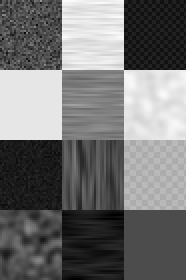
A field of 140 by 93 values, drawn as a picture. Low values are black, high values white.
It is made of 4 by 3 panels. Panel 1,1: low, fine-grained. Panel 1,2: very high, streaked across, faint in contrast. Panel 1,3: very low, checkered, faint in contrast. Panel 2,1: very high, flat. Panel 2,2: middling, streaked across, faint in contrast. Panel 2,3: very high, blotchy, faint in contrast. Panel 3,1: very low, fine-grained, faint in contrast. Panel 3,2: low, streaked downward. Panel 3,3: high, checkered, faint in contrast. Panel 4,1: low, blotchy. Panel 4,2: very low, streaked across, faint in contrast. Panel 4,3: low, flat.
